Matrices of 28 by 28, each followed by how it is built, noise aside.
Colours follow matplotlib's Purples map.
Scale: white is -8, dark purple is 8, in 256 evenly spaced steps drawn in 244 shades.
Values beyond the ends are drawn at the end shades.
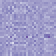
low rank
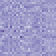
low rank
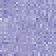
low rank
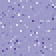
sparse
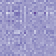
low rank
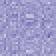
low rank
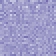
low rank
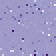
sparse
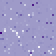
sparse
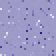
sparse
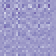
low rank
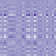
low rank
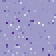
sparse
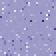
sparse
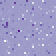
sparse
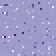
sparse
